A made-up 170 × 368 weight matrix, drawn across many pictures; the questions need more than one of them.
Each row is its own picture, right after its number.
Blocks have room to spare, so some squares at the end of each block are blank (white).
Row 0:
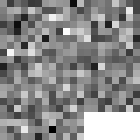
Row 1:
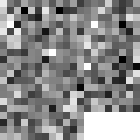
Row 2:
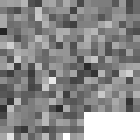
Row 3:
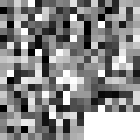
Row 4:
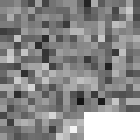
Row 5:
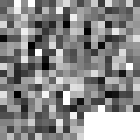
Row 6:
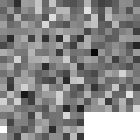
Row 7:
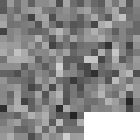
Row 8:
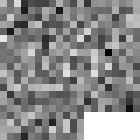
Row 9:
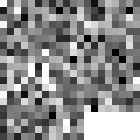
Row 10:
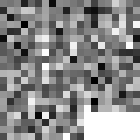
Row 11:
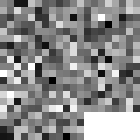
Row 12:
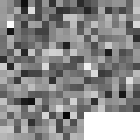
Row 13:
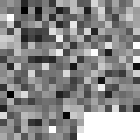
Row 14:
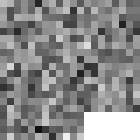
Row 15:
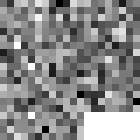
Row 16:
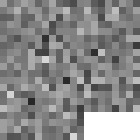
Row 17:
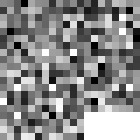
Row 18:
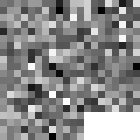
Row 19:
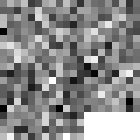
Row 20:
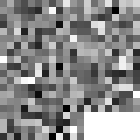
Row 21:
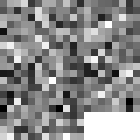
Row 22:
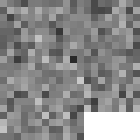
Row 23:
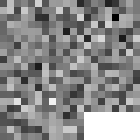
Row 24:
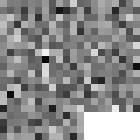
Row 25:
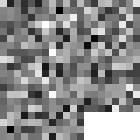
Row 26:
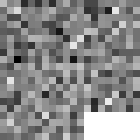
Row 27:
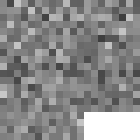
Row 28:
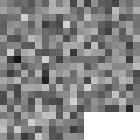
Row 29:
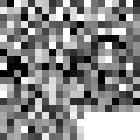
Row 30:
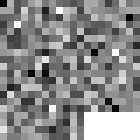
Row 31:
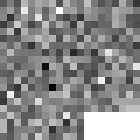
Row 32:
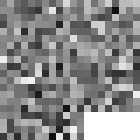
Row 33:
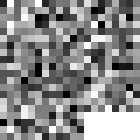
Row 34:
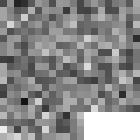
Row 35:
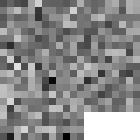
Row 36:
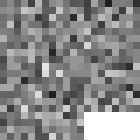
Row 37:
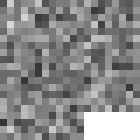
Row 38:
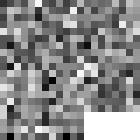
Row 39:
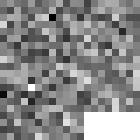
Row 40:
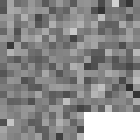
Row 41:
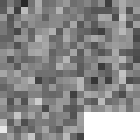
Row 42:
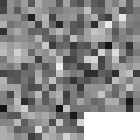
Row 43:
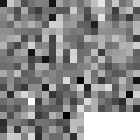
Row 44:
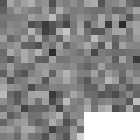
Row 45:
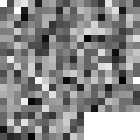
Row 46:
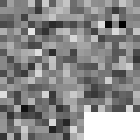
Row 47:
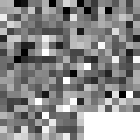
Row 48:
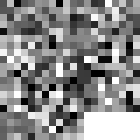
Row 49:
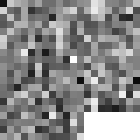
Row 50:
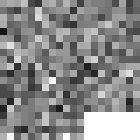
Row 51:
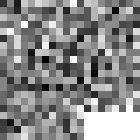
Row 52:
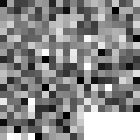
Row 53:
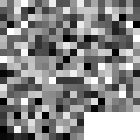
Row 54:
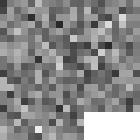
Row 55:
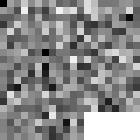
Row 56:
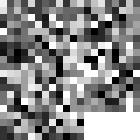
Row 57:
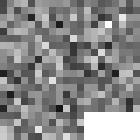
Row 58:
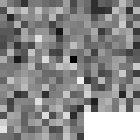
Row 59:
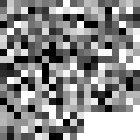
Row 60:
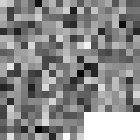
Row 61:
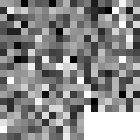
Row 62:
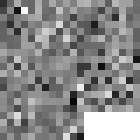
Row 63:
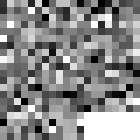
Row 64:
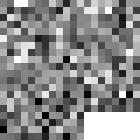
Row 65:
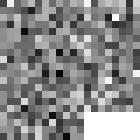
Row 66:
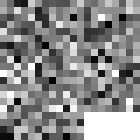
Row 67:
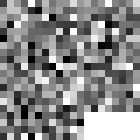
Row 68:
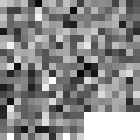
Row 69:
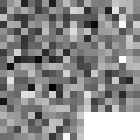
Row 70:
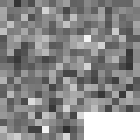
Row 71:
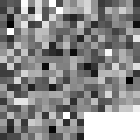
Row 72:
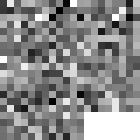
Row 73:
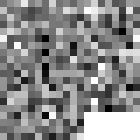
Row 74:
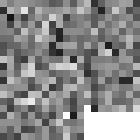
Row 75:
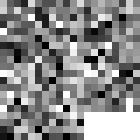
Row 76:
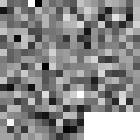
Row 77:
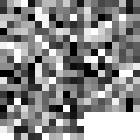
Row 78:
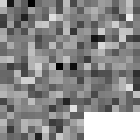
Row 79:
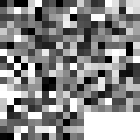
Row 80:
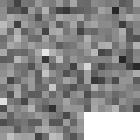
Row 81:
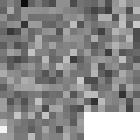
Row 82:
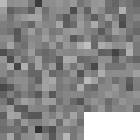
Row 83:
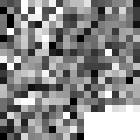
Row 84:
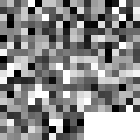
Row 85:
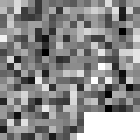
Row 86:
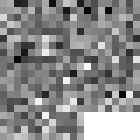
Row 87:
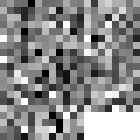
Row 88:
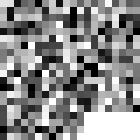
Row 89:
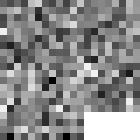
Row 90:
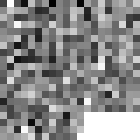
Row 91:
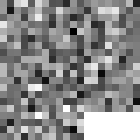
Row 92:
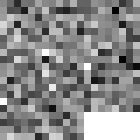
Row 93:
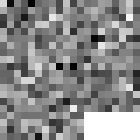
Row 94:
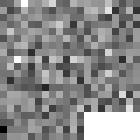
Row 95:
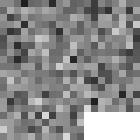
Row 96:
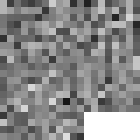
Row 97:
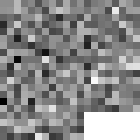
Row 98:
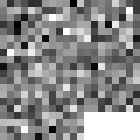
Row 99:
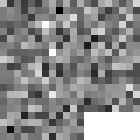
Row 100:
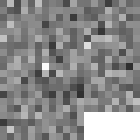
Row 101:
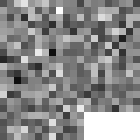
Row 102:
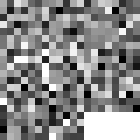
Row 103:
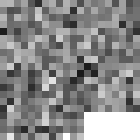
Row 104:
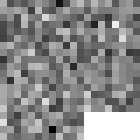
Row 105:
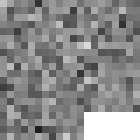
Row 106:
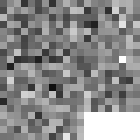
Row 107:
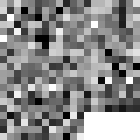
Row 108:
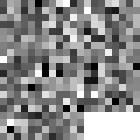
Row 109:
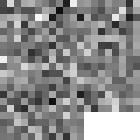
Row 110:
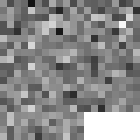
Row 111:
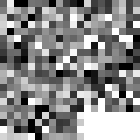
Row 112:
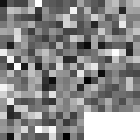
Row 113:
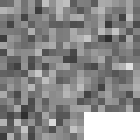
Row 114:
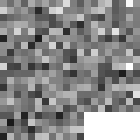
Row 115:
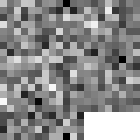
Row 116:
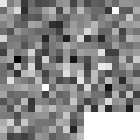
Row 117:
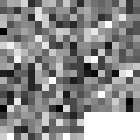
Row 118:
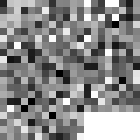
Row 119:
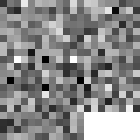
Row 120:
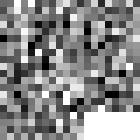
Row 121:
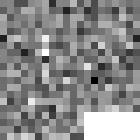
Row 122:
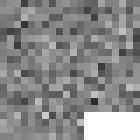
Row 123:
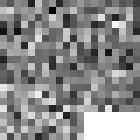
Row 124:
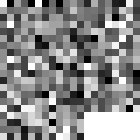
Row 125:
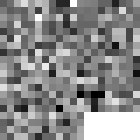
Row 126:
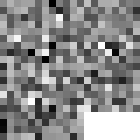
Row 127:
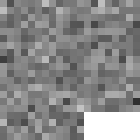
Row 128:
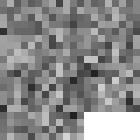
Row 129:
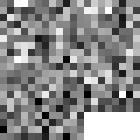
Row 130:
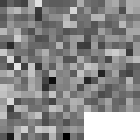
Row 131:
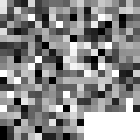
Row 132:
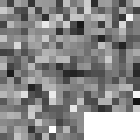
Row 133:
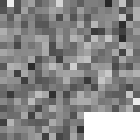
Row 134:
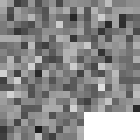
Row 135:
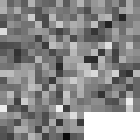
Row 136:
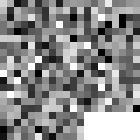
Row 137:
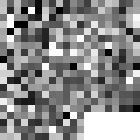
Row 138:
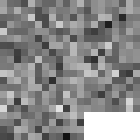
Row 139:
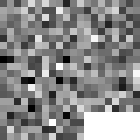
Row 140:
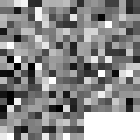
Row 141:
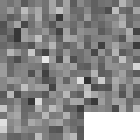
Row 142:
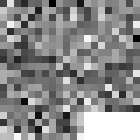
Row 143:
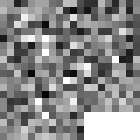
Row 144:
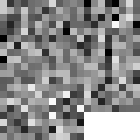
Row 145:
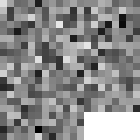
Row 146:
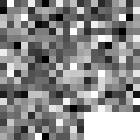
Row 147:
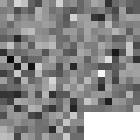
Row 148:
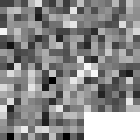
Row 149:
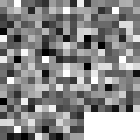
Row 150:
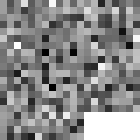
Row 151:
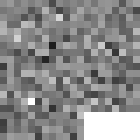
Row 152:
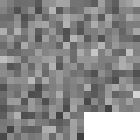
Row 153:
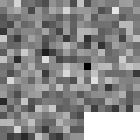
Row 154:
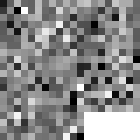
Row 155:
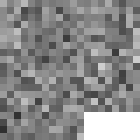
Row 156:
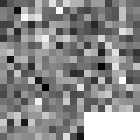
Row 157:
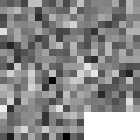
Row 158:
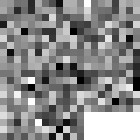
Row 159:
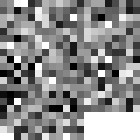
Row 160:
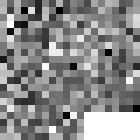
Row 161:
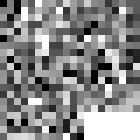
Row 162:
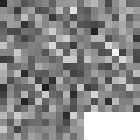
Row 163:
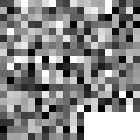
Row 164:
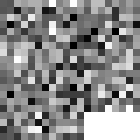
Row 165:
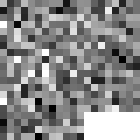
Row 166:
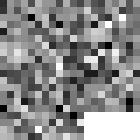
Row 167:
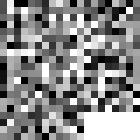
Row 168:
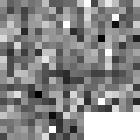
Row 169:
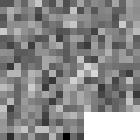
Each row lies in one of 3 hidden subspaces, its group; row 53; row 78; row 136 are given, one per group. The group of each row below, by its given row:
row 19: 136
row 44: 78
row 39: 78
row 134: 136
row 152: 78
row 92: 53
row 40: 78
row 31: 53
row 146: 78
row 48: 136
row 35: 136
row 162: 53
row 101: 78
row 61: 53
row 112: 136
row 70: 53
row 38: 136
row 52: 53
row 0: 78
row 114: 78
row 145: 136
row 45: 53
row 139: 78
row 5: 78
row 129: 53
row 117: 136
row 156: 53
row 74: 53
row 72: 78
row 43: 53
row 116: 53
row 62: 53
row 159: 136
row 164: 53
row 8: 53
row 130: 136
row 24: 53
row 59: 53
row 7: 136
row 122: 53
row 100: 78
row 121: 53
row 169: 136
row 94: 53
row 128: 136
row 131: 136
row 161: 53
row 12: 53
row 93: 78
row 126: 53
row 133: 78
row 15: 78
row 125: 78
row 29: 78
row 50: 136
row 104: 78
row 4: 78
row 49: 53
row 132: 78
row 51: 53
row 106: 53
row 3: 78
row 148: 136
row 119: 53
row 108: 78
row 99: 78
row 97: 53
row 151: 53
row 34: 53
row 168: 78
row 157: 136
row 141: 53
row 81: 53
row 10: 53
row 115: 53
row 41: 53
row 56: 136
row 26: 53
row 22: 53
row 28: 53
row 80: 53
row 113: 78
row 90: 53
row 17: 53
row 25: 78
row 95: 53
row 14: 136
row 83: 53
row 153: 53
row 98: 78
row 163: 53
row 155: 53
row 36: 78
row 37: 78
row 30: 53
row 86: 53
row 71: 53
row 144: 78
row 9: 53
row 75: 136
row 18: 78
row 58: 53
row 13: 53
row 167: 78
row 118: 78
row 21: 136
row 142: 53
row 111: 53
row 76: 78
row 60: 136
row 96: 78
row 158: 78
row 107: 53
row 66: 136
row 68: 136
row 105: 136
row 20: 78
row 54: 136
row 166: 136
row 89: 136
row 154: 53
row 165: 53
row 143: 53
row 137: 53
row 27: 78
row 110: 78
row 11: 136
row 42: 136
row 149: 53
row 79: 136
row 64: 53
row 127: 78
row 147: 136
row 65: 78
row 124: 78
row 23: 78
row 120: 78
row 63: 78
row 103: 136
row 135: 136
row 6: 53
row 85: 53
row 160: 53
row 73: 53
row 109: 78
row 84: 78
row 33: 78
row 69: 53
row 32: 78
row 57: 136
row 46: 78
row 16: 53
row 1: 53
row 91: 78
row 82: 136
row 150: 53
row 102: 53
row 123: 78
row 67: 78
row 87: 78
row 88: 136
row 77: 136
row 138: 136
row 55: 53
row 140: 136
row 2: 136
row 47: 53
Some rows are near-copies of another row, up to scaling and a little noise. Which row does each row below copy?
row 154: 62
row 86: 47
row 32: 20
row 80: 92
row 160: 137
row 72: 109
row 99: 25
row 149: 153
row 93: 78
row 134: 136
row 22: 58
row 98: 0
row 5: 120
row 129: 64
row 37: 33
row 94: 163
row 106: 69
